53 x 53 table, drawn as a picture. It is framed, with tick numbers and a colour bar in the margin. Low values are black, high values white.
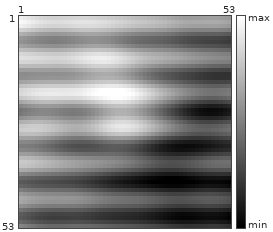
On average the colour sits 50% of the way up the scale. The ninth with the lowest average is the bottom right. Stripes running across repeat 6 times from top to bottom. The field climbs toward the top left. There are no lone odd cells.
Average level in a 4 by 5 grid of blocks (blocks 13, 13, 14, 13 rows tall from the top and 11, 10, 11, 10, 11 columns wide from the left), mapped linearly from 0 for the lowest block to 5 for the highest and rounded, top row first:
55433 / 45531 / 43311 / 22100
